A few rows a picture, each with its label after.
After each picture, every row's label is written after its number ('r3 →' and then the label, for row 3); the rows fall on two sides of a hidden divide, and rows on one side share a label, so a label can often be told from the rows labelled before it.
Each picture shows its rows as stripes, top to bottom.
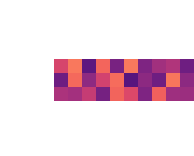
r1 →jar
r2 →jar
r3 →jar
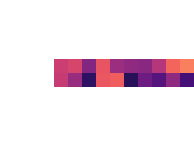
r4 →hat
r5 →jar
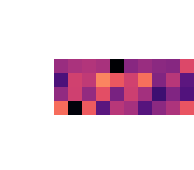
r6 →hat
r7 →jar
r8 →jar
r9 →hat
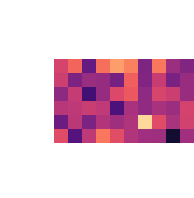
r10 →jar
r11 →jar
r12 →jar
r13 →hat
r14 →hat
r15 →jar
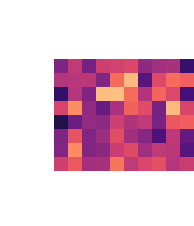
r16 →jar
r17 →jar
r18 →jar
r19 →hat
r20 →hat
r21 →jar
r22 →jar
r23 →jar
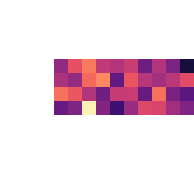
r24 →jar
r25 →hat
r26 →jar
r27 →hat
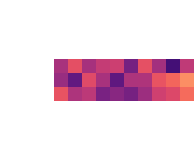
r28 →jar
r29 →hat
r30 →hat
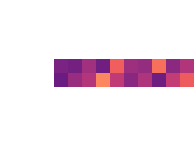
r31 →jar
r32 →hat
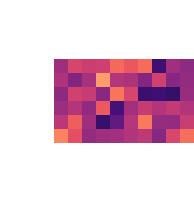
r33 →jar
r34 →jar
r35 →jar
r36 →hat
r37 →hat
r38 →hat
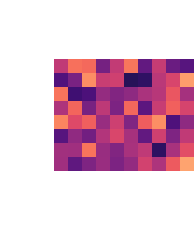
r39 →jar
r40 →hat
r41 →hat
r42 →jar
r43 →jar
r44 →jar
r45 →hat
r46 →hat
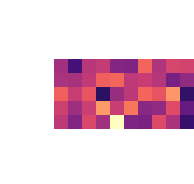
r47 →hat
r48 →jar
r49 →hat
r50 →jar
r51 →jar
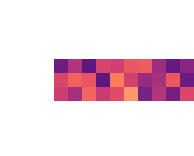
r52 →jar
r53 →jar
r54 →jar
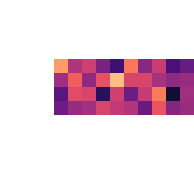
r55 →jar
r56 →jar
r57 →jar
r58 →jar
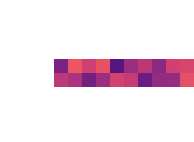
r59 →hat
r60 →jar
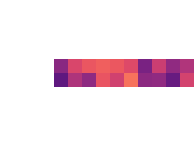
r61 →jar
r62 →jar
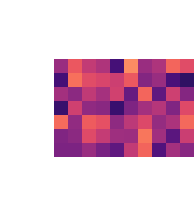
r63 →hat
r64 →jar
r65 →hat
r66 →hat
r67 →hat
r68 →hat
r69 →hat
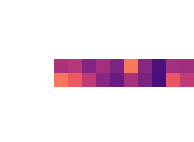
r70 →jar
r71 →hat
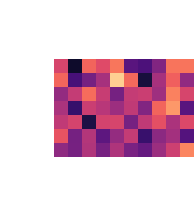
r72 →hat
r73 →jar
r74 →hat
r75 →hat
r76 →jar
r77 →jar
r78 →hat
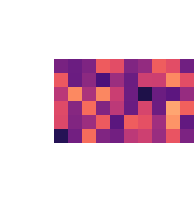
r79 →jar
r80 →hat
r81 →jar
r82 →hat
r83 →hat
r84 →hat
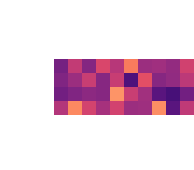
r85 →jar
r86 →hat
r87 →jar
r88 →jar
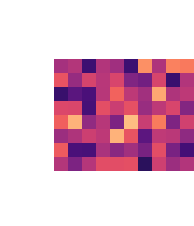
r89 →hat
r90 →jar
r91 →jar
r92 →jar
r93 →jar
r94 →jar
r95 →jar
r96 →jar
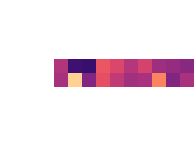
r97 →jar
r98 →jar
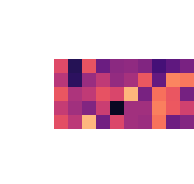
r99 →hat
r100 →hat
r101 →jar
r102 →hat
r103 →jar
